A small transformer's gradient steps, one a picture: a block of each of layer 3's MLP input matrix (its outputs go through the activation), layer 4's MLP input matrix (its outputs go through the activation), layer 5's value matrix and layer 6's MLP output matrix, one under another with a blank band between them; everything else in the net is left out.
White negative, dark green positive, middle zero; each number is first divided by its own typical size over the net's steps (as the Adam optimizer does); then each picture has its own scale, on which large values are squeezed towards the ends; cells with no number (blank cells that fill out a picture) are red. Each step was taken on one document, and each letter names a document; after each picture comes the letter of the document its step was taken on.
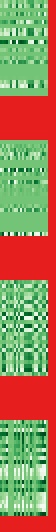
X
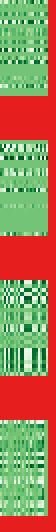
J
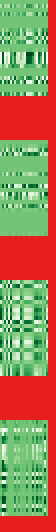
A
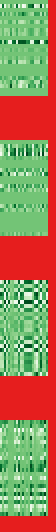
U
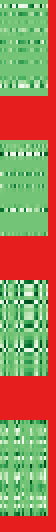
U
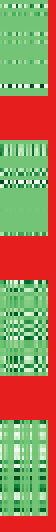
X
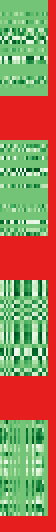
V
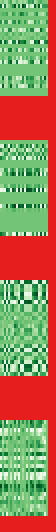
U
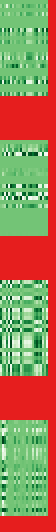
A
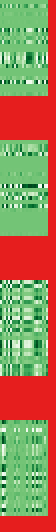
A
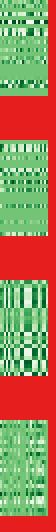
J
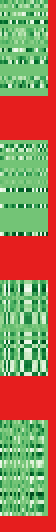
J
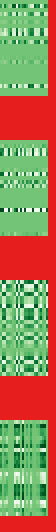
X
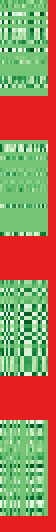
J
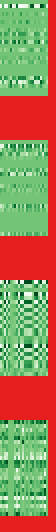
U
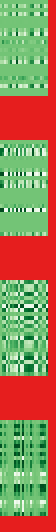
X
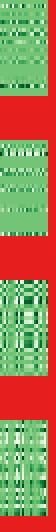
U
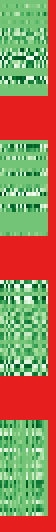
V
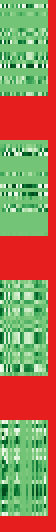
A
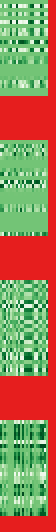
X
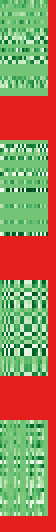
J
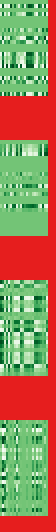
A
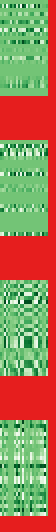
U
